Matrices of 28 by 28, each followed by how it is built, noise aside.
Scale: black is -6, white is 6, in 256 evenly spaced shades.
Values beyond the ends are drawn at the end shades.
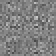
low rank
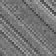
Toeplitz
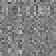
low rank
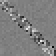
banded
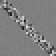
banded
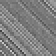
Toeplitz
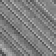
Toeplitz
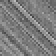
Toeplitz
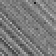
Toeplitz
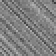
Toeplitz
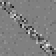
banded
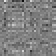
low rank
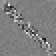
banded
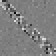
banded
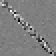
banded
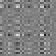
low rank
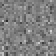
low rank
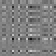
low rank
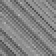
Toeplitz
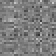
low rank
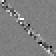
banded
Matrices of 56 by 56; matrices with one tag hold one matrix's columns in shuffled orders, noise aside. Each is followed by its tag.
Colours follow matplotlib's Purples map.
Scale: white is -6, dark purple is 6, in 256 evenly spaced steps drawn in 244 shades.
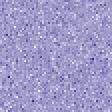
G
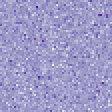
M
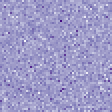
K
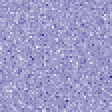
G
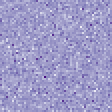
G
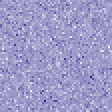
G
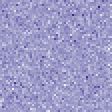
M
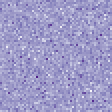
G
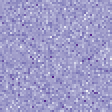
G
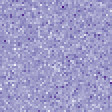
M
